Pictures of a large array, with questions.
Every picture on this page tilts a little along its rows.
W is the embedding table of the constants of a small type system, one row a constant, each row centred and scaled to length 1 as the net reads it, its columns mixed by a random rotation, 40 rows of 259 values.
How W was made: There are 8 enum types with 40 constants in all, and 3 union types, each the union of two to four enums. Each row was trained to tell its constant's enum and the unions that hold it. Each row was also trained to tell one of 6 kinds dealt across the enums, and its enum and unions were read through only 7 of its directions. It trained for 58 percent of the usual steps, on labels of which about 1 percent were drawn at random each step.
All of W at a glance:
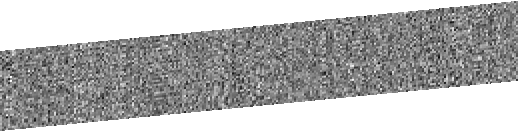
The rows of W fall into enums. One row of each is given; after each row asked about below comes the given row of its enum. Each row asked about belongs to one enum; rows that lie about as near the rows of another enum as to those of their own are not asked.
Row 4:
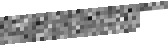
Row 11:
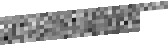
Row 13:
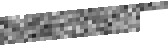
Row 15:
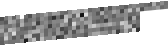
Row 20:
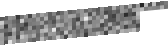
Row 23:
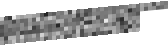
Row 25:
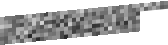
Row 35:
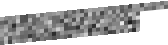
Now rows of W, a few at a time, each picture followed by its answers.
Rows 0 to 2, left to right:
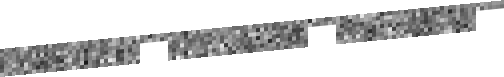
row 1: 20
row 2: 23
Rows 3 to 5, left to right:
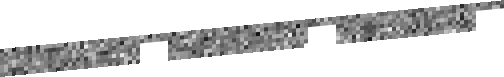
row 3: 15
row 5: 4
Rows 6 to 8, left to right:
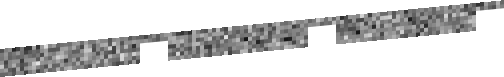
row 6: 15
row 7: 25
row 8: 23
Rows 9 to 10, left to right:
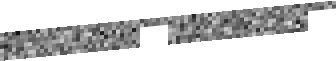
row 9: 20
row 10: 35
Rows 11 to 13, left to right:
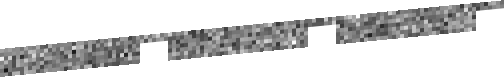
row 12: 35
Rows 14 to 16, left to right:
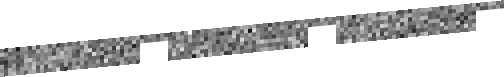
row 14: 20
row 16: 20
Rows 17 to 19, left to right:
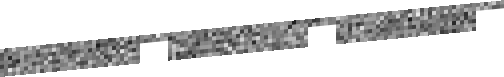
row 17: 23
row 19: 11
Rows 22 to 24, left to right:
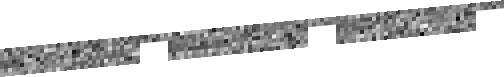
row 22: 23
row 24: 15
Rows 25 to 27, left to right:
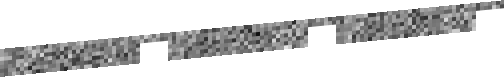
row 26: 4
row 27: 4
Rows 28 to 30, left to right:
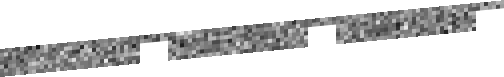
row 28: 15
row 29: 13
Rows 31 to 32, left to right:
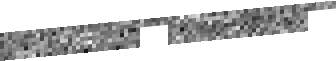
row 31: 15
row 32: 23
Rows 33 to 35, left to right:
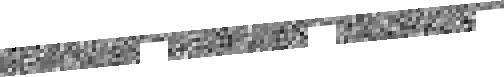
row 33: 11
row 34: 11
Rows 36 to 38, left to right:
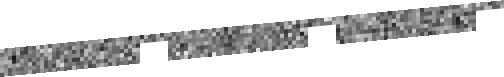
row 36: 35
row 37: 11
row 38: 25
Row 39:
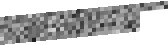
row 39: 4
